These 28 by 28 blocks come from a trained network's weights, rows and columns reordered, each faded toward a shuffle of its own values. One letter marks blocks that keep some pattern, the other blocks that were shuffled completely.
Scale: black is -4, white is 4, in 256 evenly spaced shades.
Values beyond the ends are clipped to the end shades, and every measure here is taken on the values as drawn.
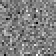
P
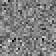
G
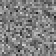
P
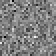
G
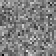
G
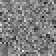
P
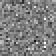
P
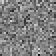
P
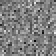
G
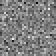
P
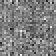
G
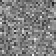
P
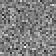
P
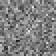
G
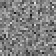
P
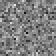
P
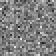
P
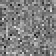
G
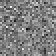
G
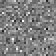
G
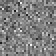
P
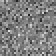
P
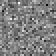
P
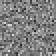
P
